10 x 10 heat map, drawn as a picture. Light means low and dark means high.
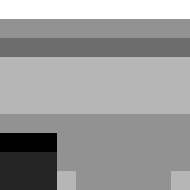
An odd patch, higher than its surroundings, sits in the bottom left. The ninth with the highest average is the bottom left. Streaks run across, left to right. The bottom middle is the smoothest part.
